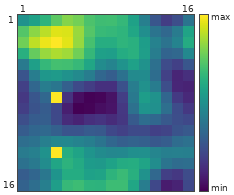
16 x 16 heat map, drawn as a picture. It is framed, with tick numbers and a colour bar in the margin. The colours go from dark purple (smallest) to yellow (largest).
Ninth with the lowest average: centre. Lone odd cells: 2, each higher than its neighbours. Ninth with the highest average: top left.
